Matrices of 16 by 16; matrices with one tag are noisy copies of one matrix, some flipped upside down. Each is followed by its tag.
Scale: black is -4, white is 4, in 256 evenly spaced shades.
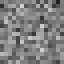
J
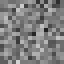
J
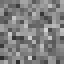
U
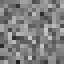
U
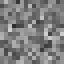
U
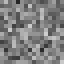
U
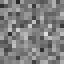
U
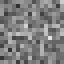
U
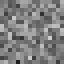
U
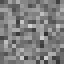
J
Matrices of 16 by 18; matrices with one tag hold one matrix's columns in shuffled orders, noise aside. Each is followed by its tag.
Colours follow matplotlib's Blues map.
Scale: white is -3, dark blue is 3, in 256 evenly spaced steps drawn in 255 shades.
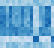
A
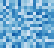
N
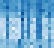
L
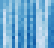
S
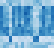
A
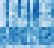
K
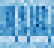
A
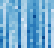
S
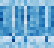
A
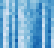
S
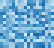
N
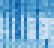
L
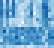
K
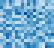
N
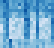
L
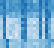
L
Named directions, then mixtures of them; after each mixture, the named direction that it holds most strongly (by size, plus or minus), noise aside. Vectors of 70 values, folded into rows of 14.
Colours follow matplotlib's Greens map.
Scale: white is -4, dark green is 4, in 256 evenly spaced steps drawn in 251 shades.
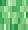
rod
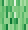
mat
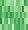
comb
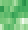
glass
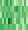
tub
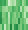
rod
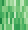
comb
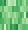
rod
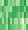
mat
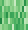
comb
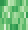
rod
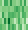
tub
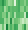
rod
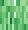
mat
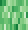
rod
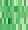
tub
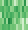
tub
